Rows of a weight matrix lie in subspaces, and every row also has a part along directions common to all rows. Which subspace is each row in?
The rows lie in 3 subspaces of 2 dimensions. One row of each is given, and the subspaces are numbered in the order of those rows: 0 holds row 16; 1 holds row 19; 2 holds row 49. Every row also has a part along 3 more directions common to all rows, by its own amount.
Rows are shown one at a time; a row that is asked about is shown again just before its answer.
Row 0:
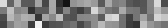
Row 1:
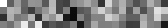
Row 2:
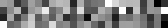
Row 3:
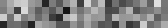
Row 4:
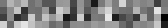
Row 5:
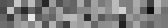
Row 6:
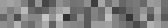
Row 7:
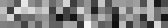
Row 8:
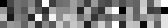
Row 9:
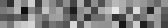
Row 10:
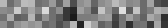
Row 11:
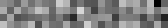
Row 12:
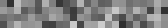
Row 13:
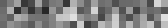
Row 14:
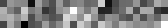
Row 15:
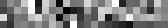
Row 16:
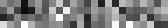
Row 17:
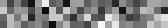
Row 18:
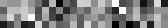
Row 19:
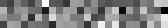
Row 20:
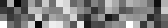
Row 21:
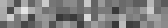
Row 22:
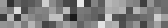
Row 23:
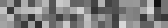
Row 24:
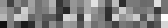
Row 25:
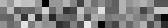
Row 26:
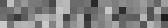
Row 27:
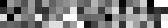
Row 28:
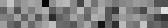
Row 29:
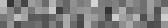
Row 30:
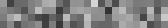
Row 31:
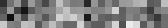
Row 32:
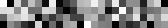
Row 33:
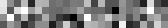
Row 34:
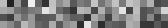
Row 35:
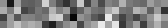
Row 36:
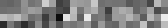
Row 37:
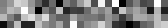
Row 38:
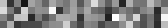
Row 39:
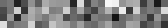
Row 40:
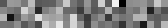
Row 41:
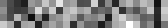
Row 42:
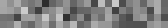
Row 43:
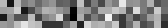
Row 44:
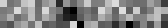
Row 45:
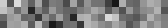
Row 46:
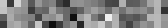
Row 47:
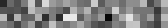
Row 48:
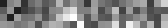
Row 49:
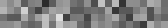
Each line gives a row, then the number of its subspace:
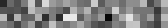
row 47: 2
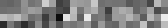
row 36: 2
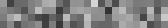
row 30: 2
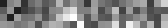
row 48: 0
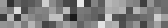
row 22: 1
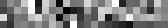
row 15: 0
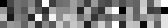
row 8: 1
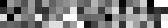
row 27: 0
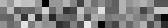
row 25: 1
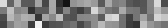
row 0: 0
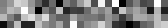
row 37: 2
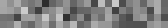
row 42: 2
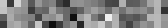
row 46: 1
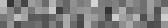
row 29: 2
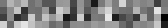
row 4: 2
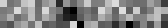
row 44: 0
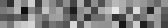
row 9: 1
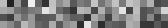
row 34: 2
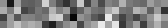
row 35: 1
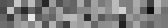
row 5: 0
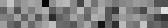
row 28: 1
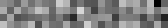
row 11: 0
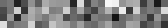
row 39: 1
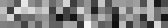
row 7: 0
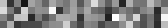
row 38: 2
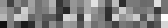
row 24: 2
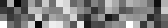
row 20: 1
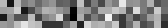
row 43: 1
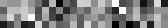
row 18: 1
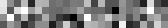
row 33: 0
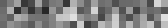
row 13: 0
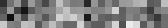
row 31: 0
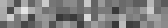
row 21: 0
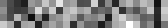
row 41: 2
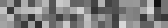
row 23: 0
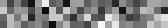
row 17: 1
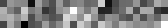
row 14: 0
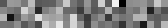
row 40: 2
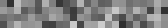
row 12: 1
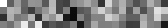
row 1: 0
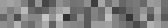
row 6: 2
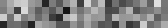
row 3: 1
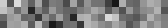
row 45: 1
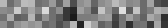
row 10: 0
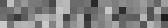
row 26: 2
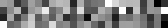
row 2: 1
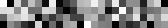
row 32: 2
